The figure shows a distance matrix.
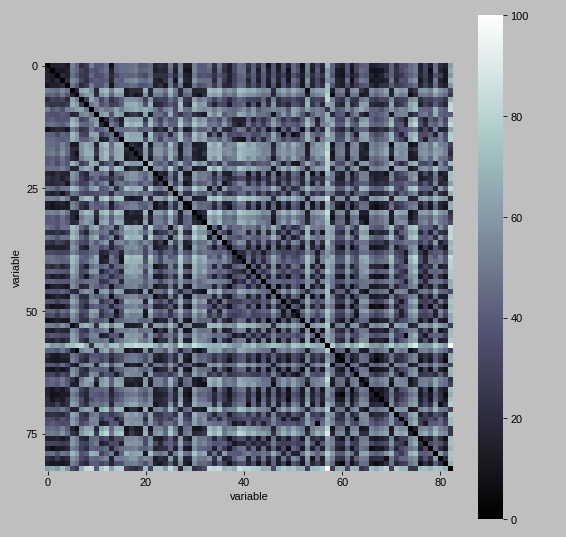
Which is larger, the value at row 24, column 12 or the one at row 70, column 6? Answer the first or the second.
the first
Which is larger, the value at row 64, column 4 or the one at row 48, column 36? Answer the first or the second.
the second
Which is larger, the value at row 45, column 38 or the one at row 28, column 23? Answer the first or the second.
the first
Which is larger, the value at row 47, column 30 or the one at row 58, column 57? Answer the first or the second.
the second
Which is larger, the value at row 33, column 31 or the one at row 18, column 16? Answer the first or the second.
the first
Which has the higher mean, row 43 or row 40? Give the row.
40
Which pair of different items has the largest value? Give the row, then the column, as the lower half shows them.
82, 57
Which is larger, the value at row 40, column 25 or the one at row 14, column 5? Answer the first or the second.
the second
